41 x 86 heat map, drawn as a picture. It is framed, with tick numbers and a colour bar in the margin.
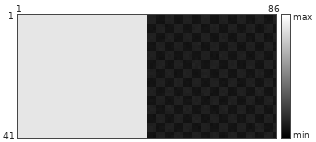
The table splits into one row of 2 panels. Panel 1,1: very high, flat. Panel 1,2: very low, checkered, faint in contrast.
